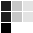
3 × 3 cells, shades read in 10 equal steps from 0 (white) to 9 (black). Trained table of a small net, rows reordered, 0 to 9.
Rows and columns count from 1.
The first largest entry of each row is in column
1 1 1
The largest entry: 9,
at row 3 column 1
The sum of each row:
11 11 9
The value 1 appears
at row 1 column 3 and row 2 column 3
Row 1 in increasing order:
1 2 8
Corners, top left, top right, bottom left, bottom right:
8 1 9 0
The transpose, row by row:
8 8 9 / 2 2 0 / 1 1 0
